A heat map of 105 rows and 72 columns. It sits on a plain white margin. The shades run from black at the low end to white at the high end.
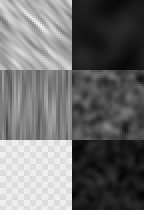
The table splits into 3 rows of 2 panels. Panel 1,1: high, slanting down to the right. Panel 1,2: very low, smooth, faint in contrast. Panel 2,1: middling, streaked downward. Panel 2,2: low, blotchy. Panel 3,1: very high, checkered, faint in contrast. Panel 3,2: very low, blotchy, faint in contrast.
